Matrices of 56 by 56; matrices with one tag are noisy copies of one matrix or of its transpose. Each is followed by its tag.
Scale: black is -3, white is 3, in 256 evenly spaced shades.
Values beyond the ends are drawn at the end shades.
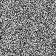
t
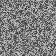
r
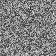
r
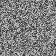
r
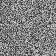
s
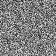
s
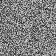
s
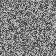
r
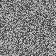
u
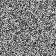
r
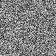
u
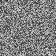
u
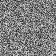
s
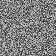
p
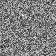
r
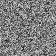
r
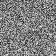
s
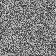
t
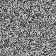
r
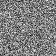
s
